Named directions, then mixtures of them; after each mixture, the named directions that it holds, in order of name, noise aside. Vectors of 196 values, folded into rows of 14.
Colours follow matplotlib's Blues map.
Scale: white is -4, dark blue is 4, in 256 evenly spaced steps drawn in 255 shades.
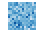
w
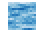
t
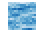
t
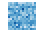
t, w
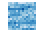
t, w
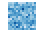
t, w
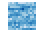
t, w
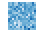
w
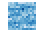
t, w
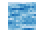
t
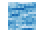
t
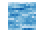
t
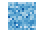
t, w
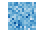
w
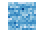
t, w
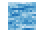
t
